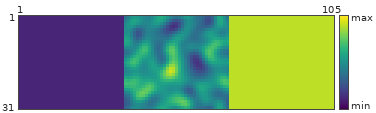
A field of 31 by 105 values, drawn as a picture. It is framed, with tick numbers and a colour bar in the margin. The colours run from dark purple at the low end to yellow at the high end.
It is made of 1 by 3 panels. Panel 1,1: very low, flat. Panel 1,2: middling, blotchy, strong in contrast. Panel 1,3: very high, flat.
